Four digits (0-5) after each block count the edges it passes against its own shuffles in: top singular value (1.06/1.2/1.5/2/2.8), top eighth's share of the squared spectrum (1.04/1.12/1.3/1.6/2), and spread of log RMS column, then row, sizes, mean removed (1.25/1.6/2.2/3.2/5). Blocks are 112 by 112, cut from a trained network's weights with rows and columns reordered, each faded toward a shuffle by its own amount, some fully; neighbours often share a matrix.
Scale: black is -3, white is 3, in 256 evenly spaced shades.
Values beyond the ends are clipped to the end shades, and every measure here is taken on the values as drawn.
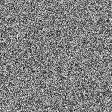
0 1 0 0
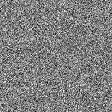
3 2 0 0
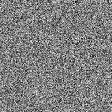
3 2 0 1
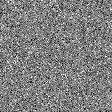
1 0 0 0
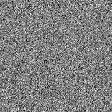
3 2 0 1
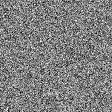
0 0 0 0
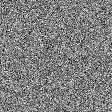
1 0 0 0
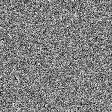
0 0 0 0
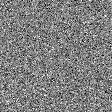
0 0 0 0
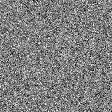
2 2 0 0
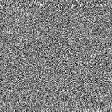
4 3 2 2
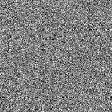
4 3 0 2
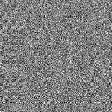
4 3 1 2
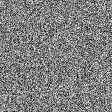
3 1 0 0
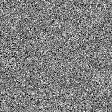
3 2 0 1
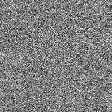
4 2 0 1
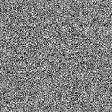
4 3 1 2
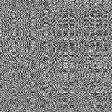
5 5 3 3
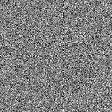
4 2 1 1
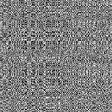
5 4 3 4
